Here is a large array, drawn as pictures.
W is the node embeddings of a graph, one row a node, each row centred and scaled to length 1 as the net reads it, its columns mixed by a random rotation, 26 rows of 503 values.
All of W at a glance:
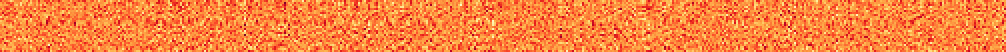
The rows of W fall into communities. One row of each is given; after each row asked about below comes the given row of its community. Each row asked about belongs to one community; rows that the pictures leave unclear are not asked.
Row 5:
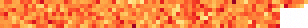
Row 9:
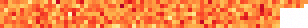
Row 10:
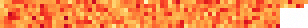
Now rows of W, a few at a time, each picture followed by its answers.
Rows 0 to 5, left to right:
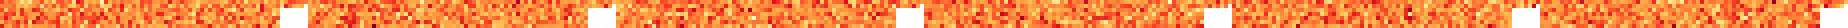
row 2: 9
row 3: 5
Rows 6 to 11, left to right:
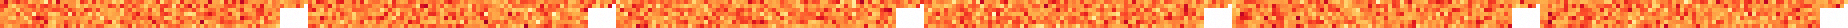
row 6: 9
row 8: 9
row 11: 10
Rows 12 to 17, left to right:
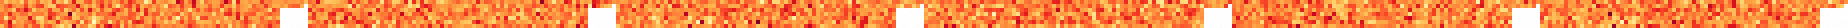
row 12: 10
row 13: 5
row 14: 10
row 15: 9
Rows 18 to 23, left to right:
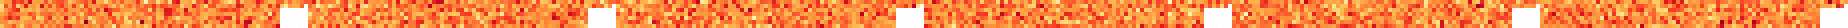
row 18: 10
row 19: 9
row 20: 9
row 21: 5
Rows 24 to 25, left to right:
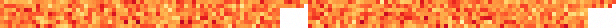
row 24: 10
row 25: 5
